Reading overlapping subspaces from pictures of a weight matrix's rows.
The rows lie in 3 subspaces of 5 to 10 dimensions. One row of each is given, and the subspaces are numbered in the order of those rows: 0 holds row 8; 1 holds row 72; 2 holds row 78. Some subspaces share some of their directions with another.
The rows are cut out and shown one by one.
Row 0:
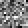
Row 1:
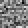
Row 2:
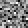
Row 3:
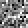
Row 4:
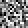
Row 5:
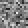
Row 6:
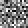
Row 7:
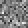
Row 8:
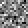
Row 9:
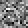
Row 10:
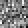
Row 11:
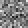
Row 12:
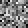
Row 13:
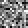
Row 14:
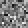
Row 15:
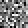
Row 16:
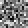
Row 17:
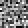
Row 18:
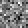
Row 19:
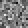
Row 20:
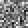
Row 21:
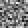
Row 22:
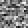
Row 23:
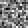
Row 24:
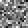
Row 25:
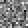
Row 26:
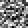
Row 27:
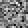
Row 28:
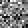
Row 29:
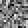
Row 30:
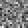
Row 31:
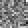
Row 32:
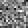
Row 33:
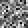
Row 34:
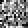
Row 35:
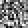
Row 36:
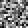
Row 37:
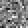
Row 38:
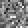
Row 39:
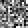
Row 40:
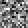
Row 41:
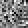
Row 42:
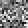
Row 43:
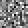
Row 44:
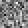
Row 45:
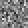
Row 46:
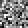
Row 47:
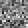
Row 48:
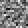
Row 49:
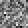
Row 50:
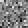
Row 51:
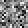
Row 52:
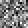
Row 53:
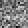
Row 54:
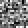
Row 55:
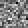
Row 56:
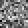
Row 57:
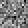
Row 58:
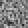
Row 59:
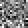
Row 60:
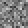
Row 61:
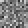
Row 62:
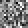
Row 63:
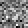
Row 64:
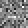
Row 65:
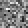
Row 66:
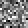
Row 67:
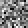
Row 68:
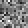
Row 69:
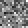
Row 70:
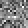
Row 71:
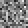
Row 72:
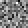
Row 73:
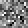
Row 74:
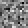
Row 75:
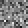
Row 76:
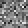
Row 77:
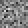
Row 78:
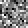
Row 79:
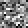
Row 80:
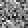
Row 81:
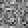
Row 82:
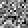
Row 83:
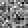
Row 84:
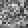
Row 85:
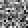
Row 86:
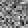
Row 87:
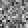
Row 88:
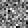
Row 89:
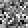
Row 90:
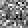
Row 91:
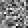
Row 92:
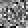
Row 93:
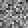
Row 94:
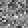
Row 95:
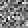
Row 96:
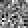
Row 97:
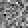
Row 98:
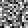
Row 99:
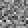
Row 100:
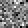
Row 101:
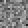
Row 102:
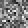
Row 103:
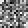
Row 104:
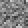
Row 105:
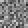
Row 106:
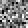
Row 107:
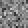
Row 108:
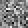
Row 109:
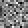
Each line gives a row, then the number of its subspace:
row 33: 1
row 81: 1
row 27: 1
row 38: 0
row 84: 0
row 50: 2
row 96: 2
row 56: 1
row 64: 0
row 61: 1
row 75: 2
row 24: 2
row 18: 2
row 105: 1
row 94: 2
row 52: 1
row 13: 2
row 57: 0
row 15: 2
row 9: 1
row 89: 0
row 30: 1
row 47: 0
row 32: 2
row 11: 1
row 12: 2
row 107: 2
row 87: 0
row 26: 1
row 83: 2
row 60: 2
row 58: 1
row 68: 2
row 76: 0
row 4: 2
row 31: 2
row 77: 1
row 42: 0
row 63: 2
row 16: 1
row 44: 1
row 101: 2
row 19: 1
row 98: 1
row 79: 2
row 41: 2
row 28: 2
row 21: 0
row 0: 1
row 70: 0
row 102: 0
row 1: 0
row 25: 2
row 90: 2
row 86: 2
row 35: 1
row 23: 2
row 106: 0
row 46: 1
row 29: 2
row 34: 1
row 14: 0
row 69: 2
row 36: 1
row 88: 2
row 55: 0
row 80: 2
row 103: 1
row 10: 0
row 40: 2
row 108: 1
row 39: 2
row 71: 2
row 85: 2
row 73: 2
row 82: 0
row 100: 2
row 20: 2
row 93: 1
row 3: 0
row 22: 0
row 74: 2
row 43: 2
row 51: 2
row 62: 1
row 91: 2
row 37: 0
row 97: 1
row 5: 2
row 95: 2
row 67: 2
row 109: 1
